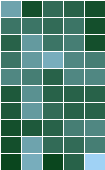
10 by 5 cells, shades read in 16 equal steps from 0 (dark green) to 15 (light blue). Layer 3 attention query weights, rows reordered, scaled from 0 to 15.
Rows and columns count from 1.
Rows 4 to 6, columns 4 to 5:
7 6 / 7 7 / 3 3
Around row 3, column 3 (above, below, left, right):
4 11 9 6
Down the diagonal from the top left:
10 5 5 7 7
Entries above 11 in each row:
0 0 0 0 0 0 0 0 0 1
